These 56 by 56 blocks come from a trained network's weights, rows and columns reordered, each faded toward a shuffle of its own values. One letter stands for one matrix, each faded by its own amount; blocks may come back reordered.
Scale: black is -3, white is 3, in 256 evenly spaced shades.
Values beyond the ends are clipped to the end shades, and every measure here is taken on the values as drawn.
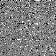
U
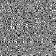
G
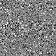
U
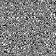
G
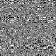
G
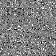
U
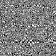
G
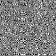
G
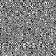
G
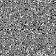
G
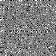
U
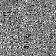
U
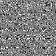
G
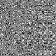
G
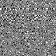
U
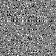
U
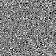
G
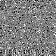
U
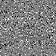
U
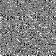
U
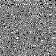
G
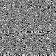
U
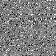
U
